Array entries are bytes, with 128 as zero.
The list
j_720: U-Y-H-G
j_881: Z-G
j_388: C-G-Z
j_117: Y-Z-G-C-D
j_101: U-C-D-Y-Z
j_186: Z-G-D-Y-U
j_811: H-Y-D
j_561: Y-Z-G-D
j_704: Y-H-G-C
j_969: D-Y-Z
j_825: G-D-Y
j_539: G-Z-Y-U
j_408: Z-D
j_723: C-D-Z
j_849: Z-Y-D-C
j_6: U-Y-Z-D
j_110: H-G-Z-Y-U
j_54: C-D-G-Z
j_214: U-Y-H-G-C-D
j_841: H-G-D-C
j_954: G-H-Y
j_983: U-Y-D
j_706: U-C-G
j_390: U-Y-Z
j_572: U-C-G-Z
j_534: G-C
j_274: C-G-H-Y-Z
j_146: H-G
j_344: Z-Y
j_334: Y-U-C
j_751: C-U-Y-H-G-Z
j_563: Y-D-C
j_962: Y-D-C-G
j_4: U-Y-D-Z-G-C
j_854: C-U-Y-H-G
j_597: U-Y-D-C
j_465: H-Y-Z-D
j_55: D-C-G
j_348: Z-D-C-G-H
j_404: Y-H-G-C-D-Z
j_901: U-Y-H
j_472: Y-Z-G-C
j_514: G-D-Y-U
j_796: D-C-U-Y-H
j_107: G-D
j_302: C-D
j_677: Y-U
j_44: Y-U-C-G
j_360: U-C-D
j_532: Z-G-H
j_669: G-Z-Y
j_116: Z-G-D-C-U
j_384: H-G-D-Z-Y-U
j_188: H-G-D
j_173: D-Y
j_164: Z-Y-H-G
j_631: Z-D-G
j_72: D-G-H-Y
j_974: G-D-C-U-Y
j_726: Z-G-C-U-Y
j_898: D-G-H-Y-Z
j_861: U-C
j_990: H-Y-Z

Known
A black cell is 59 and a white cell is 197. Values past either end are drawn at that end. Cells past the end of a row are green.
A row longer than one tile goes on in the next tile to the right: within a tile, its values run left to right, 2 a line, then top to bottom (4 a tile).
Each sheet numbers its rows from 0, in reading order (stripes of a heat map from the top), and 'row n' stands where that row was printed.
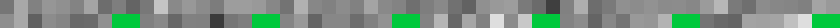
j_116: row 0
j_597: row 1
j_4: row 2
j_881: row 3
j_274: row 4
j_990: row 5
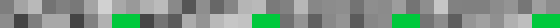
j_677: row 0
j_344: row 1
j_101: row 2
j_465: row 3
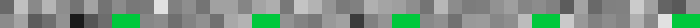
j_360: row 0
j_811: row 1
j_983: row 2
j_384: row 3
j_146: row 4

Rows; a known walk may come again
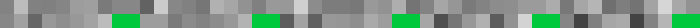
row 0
j_898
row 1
j_72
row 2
j_969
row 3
j_901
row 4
j_677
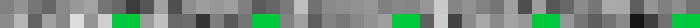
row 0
j_881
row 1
j_534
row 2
j_404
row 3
j_408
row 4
j_861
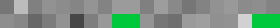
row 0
j_796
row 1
j_110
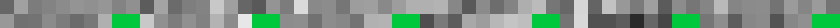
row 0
j_854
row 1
j_146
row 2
j_811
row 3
j_344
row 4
j_302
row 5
j_101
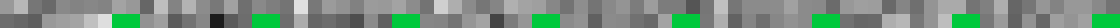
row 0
j_990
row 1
j_360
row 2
j_563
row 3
j_983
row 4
j_572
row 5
j_117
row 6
j_390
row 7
j_472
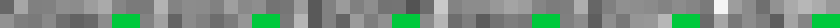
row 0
j_44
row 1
j_4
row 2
j_388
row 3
j_962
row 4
j_274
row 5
j_173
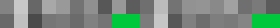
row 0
j_723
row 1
j_54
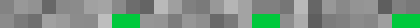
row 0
j_539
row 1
j_514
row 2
j_348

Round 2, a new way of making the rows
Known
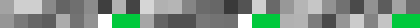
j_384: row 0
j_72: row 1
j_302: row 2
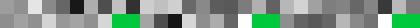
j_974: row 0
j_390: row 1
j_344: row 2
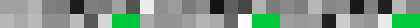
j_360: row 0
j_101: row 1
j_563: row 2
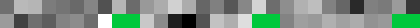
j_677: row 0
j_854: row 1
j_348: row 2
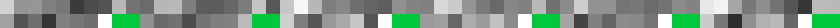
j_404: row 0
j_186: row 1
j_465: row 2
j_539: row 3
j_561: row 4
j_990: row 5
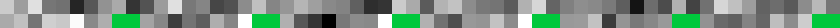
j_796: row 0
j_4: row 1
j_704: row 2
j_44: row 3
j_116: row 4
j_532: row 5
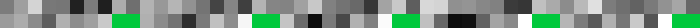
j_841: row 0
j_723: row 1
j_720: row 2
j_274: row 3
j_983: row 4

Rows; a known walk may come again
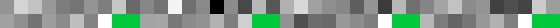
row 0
j_539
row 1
j_597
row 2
j_344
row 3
j_861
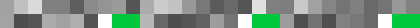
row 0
j_6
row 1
j_954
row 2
j_561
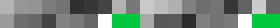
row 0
j_404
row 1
j_72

